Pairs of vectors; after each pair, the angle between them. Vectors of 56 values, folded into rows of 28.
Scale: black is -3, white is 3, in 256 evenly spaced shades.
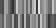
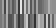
orthogonal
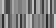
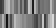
partly opposed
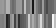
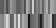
nearly opposite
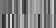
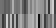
nearly parallel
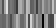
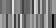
orthogonal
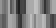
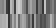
partly opposed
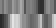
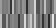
orthogonal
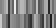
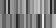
orthogonal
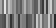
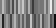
partly aligned
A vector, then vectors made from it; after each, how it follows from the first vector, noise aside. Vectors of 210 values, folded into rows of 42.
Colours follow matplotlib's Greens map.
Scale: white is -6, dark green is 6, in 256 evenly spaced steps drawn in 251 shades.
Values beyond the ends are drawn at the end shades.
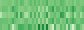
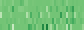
partly zeroed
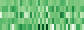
scaled up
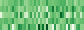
scaled up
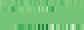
partly zeroed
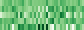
scaled up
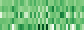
scaled up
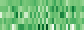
scaled up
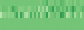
partly zeroed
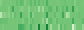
partly zeroed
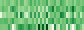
scaled up
